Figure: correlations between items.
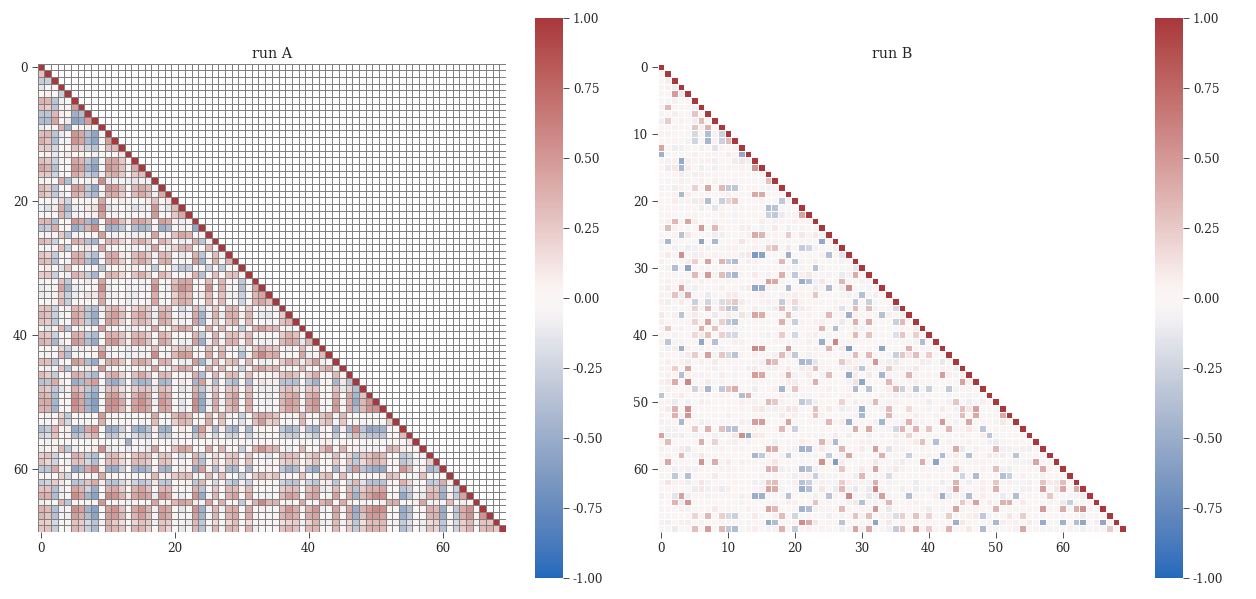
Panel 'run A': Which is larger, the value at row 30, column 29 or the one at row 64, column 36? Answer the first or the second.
the second
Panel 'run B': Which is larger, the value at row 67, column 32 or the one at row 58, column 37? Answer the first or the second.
the first
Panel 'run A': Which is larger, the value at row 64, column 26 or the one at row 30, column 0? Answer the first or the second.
the first
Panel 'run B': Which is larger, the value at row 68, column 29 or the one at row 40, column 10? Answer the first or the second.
the first
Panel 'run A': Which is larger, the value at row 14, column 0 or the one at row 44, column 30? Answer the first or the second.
the first
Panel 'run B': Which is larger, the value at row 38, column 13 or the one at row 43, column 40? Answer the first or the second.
the second
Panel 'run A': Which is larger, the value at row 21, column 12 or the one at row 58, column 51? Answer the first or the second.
the second
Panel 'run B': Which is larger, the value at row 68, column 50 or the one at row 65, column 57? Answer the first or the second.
the second
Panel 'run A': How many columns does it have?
70
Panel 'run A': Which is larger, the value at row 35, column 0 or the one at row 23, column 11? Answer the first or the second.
the second
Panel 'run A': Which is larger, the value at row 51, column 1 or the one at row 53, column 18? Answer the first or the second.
the first
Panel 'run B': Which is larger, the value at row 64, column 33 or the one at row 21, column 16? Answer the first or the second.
the first
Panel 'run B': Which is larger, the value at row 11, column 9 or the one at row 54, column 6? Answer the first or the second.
the second
